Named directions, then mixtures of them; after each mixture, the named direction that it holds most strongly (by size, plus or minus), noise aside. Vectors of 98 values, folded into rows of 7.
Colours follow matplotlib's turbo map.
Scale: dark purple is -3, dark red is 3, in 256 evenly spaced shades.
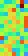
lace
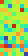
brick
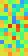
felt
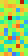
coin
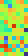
brick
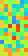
felt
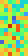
felt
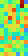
lace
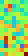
brick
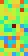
brick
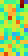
lace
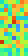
felt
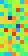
coin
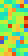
lace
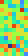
brick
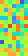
felt
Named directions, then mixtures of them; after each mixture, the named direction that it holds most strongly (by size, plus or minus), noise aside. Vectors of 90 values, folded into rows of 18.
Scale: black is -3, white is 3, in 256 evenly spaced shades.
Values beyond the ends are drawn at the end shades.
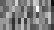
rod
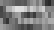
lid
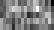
rod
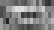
lid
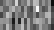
rod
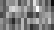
rod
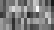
rod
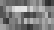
lid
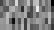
rod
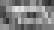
lid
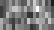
rod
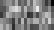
rod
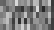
rod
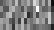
rod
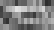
lid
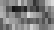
lid
